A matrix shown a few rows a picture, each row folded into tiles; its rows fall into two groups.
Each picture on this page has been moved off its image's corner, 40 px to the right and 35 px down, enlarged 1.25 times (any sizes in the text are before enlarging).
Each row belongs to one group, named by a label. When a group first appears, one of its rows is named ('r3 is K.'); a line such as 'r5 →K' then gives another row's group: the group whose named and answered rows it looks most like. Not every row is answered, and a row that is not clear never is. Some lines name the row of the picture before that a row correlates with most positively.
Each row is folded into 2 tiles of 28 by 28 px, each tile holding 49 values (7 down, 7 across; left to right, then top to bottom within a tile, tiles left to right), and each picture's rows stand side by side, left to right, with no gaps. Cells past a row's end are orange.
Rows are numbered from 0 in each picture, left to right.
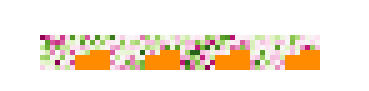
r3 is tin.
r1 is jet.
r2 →tin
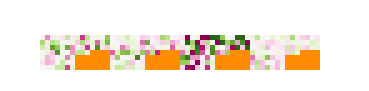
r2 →jet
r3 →tin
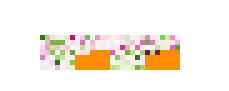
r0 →jet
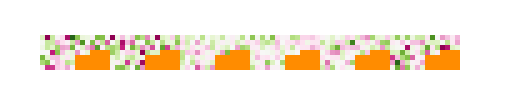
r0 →jet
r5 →tin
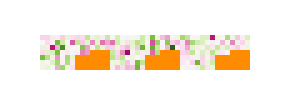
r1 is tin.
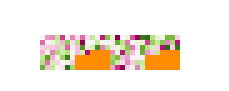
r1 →jet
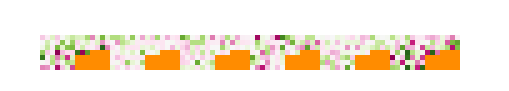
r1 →jet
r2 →jet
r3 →jet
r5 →tin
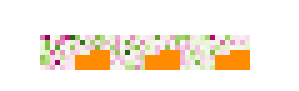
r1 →tin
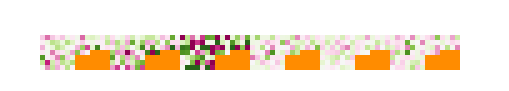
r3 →tin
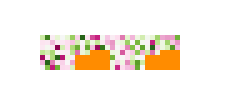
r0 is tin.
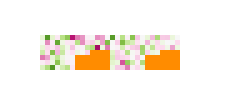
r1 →jet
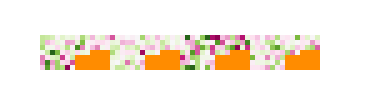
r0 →tin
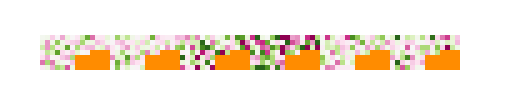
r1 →tin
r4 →jet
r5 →tin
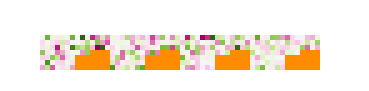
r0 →tin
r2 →jet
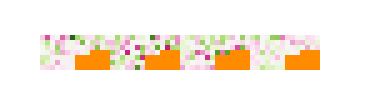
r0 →jet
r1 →tin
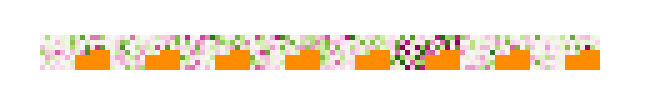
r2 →jet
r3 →jet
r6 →jet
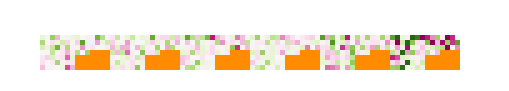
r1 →tin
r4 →jet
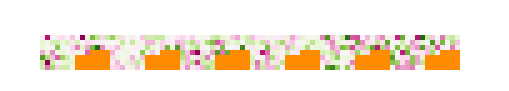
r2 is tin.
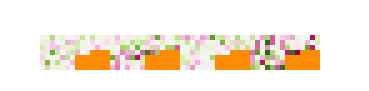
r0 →tin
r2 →jet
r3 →tin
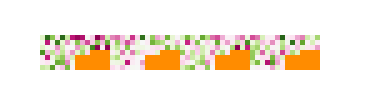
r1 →jet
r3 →jet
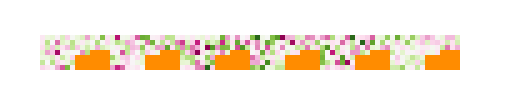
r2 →tin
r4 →jet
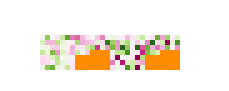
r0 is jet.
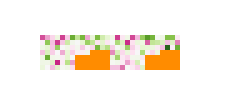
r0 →jet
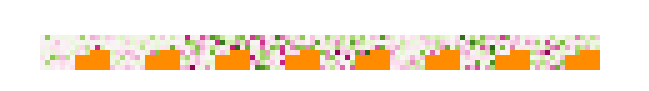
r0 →tin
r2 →jet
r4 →tin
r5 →jet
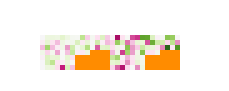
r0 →tin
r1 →jet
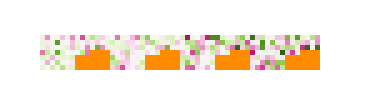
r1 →jet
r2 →jet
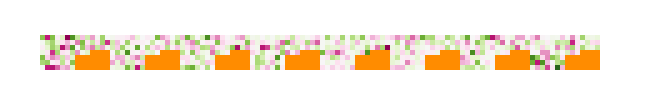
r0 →jet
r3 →tin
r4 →tin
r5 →jet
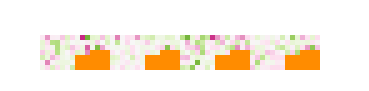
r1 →jet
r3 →tin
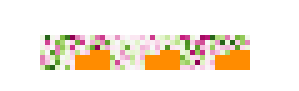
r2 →jet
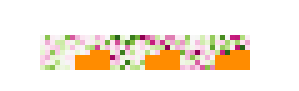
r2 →tin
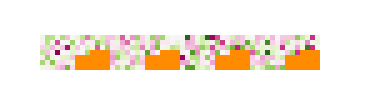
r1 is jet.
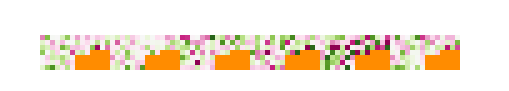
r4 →tin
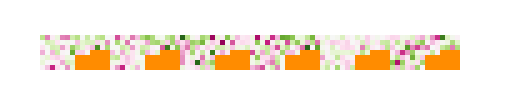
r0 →jet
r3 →jet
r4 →tin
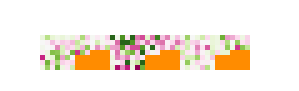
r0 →tin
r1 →jet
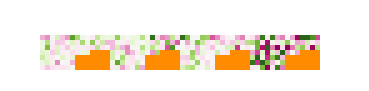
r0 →jet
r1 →tin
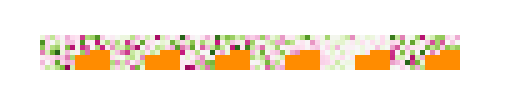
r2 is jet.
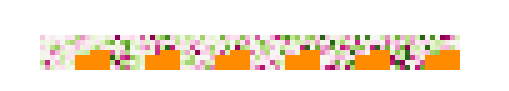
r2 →tin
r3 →jet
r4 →jet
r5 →tin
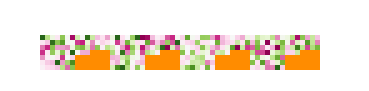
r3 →tin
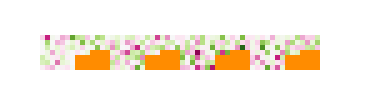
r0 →jet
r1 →tin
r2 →tin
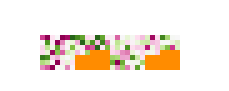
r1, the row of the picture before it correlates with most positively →1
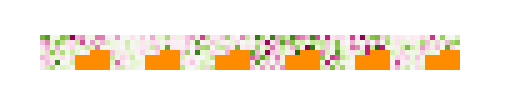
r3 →tin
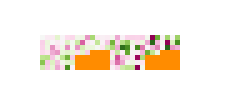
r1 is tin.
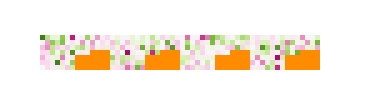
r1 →tin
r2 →jet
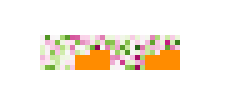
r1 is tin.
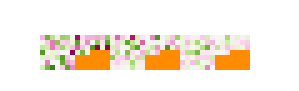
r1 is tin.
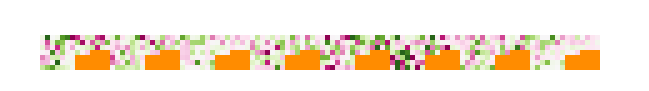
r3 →tin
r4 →jet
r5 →tin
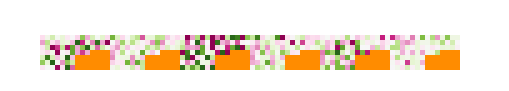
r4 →tin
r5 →jet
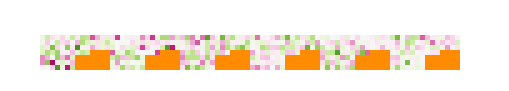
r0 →tin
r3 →jet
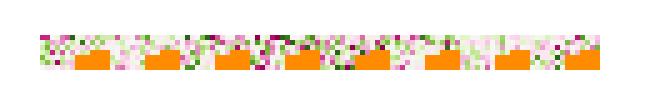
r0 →jet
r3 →jet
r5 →jet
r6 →tin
